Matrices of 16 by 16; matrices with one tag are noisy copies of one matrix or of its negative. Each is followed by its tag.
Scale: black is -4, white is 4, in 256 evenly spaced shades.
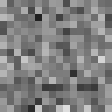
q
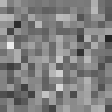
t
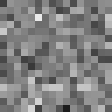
q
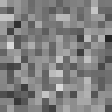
t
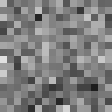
q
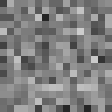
q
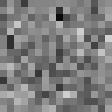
t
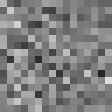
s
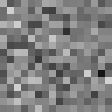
s
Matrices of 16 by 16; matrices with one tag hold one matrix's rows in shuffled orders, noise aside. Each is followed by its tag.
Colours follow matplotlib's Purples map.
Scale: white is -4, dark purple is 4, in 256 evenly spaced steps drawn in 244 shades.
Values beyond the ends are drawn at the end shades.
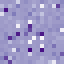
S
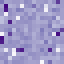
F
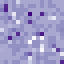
S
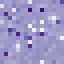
S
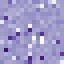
S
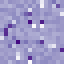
S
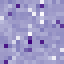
S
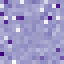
F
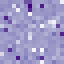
S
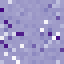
F
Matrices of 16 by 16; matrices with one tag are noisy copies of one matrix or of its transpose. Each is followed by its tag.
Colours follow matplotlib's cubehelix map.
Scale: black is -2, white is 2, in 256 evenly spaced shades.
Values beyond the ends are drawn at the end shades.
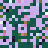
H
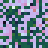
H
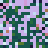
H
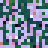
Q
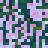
Q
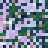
H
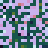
H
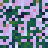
H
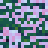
Q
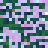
Q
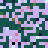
Q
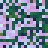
H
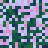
H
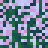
H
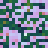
Q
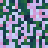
Q
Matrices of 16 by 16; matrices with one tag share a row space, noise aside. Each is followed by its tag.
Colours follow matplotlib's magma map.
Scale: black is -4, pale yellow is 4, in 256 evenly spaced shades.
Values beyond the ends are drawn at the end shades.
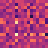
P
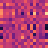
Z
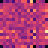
Z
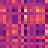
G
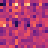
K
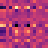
K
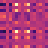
K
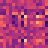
G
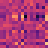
G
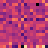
G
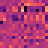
G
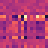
G
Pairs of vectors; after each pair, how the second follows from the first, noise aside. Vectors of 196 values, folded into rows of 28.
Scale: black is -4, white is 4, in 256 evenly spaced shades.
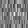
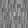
shrunk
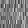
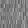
shrunk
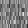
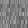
shrunk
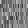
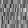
shuffled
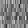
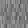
shrunk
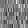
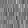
shrunk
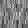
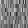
shuffled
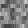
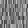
shuffled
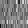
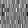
shuffled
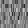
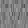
shrunk
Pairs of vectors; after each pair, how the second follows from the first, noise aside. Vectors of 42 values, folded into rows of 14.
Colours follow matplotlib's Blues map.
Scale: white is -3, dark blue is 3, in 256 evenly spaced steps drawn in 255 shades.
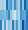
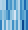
copied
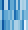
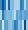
sign-scrambled
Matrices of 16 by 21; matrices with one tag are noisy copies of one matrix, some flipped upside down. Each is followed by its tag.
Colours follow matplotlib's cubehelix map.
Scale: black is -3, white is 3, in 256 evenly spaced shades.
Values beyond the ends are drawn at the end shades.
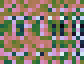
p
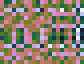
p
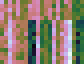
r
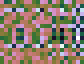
p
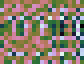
p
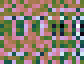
p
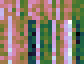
r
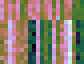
r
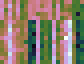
r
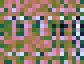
p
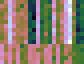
r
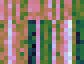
r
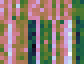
r
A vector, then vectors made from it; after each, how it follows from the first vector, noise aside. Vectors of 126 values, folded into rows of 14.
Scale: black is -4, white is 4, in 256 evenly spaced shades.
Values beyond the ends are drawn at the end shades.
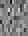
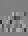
partly zeroed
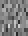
reversed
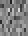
copied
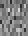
copied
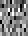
scaled up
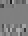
partly zeroed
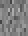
shrunk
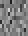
copied
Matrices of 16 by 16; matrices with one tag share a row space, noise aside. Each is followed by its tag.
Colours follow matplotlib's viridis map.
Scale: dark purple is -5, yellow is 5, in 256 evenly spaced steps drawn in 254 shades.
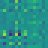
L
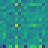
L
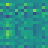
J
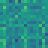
L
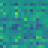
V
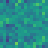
J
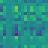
V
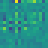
L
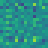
J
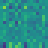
L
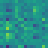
J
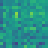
V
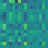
L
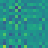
L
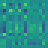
L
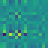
L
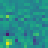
J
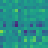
V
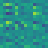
J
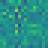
L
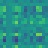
V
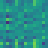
J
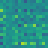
V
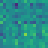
V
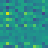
J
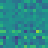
V
